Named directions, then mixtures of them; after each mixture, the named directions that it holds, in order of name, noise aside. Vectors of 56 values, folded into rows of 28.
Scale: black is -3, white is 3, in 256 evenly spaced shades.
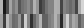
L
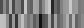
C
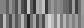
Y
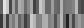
C, L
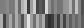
Y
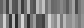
C, Y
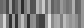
C, Y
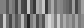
Y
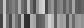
L, Y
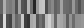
L, Y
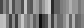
C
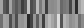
L, Y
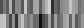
C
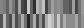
Y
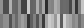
L, Y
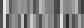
L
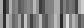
L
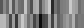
C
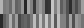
C, Y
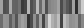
L, Y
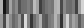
L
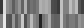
C, L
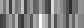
C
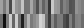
C, Y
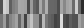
L, Y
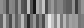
Y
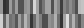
C, L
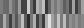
Y
